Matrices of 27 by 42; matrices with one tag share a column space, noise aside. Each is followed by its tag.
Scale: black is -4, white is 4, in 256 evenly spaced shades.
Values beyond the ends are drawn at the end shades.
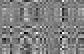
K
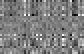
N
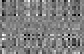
N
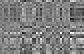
K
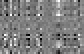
N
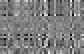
N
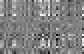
N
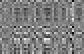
K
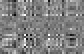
N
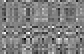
K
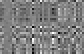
K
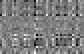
N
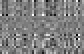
N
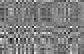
K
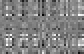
N
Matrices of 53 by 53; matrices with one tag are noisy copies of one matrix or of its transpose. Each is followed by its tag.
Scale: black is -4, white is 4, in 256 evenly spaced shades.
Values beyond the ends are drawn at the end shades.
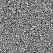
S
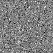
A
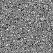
A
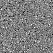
S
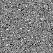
A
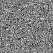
A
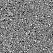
S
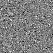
S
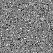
A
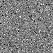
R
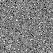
R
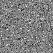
A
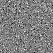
S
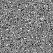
A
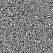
S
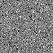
R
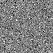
R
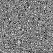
A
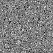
A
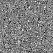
A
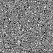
A
